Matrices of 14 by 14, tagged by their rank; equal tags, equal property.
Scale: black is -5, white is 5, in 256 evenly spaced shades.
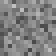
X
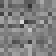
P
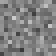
X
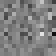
P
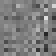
P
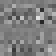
P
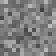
X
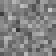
X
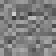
P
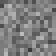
X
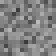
X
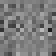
P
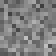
X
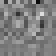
P
